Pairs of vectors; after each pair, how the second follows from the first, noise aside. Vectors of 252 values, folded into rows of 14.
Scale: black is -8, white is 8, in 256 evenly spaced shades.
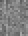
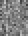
scaled up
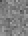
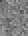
copied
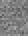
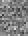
scaled up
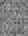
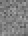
wrapped around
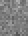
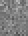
copied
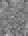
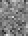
scaled up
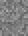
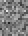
scaled up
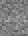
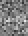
scaled up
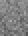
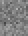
wrapped around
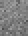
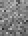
scaled up
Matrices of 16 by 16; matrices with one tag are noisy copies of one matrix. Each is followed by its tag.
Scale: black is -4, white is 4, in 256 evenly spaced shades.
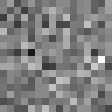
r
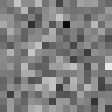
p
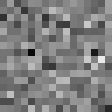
r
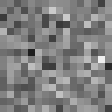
r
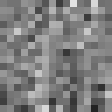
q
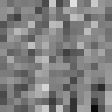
q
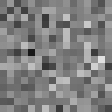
r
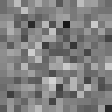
p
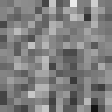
q
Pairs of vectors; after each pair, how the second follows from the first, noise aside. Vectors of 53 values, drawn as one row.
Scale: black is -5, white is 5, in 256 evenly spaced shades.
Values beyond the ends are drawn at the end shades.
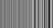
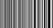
scaled up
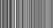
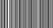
shuffled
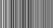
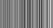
reversed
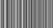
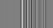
partly zeroed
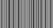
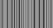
reversed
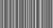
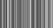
shuffled
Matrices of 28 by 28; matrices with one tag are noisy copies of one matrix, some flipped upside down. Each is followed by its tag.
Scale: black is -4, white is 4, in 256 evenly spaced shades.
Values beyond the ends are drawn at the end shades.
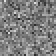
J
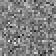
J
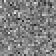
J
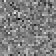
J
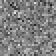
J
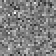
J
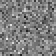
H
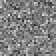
J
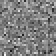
J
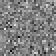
J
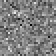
J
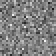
H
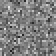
J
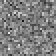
J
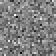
J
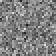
H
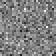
H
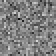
J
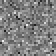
J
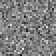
H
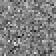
J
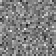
H
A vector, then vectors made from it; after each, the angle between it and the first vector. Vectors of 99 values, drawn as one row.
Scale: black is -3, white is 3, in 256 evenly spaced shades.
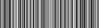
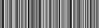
partly opposed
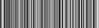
orthogonal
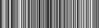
partly opposed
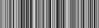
orthogonal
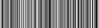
partly opposed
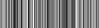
partly opposed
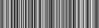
nearly opposite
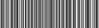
nearly opposite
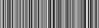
orthogonal
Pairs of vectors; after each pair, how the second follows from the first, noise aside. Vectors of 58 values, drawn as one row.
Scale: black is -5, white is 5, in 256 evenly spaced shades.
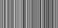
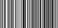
scaled up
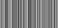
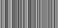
copied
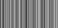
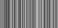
shuffled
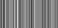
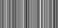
reversed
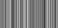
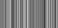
copied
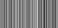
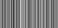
reversed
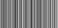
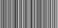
copied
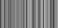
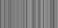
shrunk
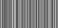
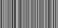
negated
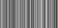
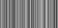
copied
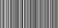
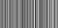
reversed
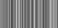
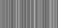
shrunk
